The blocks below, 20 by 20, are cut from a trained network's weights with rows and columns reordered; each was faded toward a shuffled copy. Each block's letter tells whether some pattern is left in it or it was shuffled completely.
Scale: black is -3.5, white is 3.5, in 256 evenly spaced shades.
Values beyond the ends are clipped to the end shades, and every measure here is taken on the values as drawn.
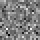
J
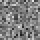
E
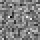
J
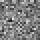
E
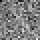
J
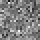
J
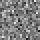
J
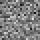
J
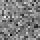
J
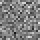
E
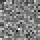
E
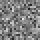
J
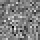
E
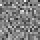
E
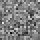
J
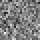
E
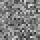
E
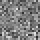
E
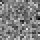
J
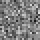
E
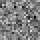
E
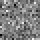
J
